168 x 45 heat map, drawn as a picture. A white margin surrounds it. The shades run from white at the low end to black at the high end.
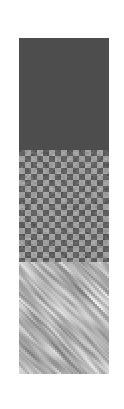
It is made of 3 by 1 panels. Panel 1,1: high, flat. Panel 2,1: middling, checkered, strong in contrast. Panel 3,1: low, slanting down to the right.
